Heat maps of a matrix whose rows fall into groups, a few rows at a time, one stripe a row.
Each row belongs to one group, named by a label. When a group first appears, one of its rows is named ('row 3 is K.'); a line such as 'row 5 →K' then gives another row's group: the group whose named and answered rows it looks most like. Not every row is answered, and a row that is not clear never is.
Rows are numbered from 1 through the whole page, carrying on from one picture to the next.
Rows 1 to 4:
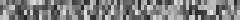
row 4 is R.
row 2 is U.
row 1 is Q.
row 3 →U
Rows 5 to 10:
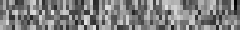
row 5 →U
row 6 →U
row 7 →Q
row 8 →R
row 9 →R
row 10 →Q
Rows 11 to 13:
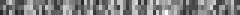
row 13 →U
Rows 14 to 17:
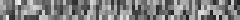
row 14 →Q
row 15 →Q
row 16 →Q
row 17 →R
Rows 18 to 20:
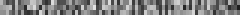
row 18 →Q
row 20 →R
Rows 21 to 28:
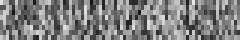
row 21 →R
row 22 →R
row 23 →R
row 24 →R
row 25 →U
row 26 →U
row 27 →Q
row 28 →R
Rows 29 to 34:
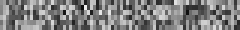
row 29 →Q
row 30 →U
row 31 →R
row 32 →U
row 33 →Q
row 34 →Q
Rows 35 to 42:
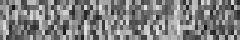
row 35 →Q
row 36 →R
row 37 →Q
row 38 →Q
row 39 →R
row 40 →R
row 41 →R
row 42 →U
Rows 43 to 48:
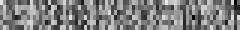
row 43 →U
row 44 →Q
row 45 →Q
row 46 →U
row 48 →U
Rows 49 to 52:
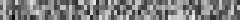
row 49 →Q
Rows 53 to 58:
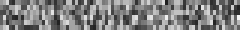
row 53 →R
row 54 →Q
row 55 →Q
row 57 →U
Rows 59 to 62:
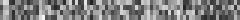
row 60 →U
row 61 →R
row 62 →R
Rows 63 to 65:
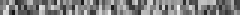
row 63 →U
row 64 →R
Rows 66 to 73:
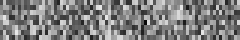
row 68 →Q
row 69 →R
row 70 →U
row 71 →Q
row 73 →R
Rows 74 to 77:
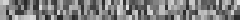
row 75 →R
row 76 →U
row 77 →Q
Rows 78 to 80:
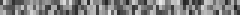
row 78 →U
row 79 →Q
